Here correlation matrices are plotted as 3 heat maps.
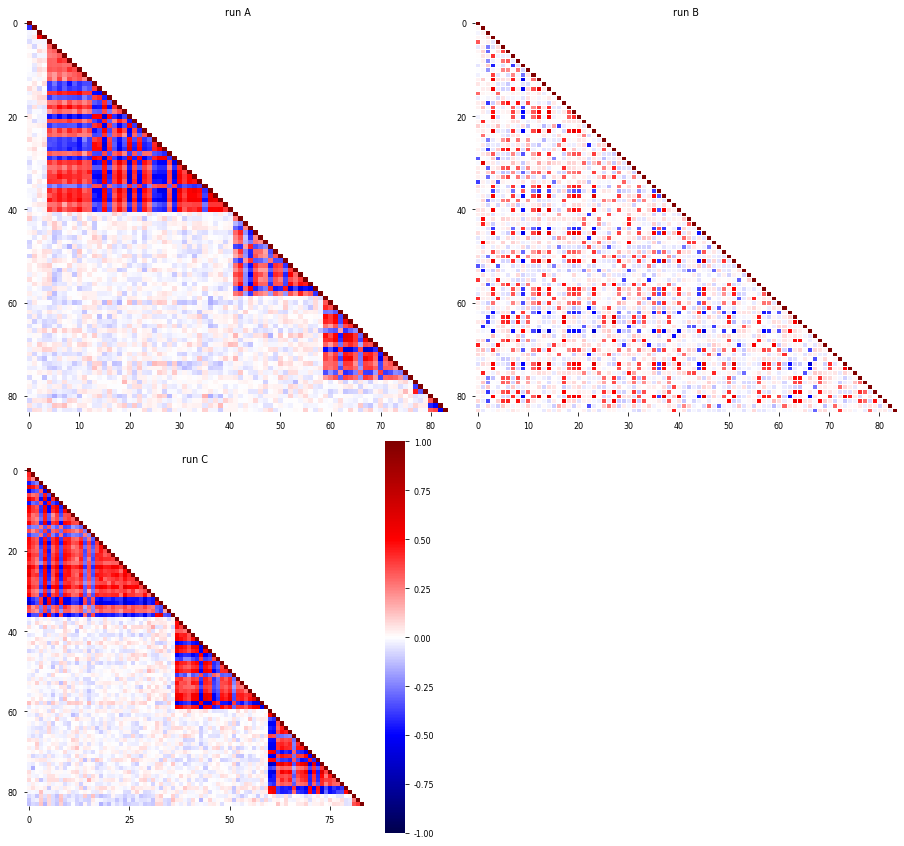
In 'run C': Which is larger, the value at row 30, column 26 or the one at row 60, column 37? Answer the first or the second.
the first
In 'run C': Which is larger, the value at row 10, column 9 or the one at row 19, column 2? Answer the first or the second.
the first
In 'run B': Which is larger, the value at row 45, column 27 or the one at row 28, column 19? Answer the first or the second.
the second
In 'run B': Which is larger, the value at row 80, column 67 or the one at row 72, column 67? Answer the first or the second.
the first
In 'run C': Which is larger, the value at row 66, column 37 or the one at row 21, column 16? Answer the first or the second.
the first
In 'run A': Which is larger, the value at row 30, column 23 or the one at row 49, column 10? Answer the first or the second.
the first
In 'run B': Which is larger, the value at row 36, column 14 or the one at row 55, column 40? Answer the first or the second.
the second
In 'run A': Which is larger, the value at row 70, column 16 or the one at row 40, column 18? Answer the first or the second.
the second
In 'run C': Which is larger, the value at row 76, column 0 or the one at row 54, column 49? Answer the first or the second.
the second
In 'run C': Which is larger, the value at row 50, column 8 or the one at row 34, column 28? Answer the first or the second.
the second
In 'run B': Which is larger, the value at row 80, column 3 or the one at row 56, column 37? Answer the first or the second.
the first
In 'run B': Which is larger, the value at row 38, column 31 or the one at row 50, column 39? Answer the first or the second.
the first
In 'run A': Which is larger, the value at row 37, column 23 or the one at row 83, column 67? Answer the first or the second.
the first
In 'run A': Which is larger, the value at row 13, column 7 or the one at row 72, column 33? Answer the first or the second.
the second
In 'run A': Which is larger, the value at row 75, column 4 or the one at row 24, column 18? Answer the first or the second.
the second
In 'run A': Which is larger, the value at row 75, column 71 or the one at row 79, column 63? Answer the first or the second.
the second
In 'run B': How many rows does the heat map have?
84
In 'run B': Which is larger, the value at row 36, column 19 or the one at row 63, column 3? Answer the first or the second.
the second
